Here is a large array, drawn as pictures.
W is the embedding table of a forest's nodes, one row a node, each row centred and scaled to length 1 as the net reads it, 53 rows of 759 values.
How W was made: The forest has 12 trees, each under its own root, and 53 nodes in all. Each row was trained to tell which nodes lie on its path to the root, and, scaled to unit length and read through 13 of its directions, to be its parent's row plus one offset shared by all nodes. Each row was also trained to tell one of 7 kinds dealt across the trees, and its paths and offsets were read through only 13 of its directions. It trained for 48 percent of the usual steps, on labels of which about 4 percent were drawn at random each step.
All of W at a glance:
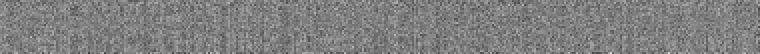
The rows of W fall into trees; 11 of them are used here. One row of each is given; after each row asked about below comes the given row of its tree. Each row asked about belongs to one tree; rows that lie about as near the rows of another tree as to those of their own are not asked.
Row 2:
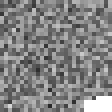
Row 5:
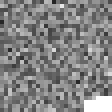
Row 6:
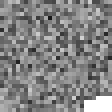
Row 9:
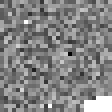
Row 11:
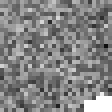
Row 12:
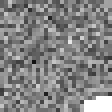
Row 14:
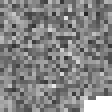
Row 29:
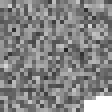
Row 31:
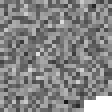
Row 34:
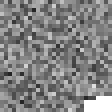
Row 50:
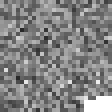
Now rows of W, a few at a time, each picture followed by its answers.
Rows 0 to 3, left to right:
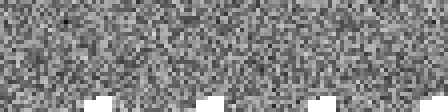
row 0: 12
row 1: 31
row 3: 29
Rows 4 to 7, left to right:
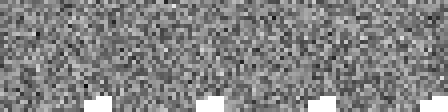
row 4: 5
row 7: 11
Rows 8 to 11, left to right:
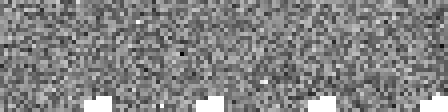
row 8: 14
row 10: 5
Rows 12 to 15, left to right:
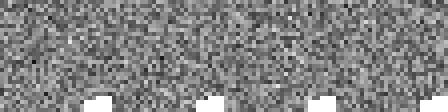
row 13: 5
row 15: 6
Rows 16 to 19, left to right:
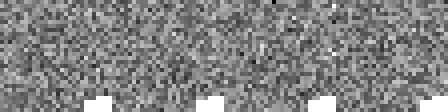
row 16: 34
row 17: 31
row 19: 9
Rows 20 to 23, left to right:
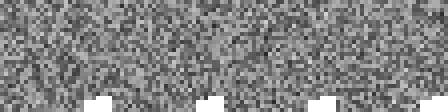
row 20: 31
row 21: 6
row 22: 12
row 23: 29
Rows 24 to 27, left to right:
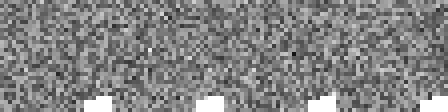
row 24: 6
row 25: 2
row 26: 6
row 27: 11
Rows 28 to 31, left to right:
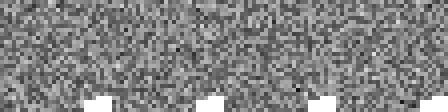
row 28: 5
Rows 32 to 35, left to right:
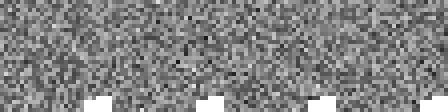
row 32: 31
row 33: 9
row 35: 50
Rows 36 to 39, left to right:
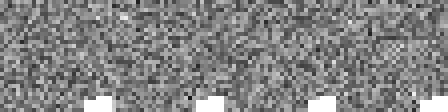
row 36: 9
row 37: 14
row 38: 31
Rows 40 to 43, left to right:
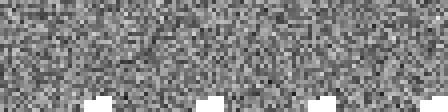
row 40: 14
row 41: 12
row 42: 2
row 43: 12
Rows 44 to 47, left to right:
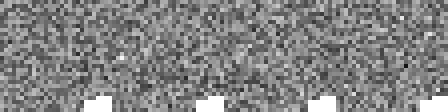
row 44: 9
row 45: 5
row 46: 50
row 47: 14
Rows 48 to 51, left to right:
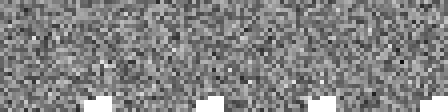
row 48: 9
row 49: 50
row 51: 6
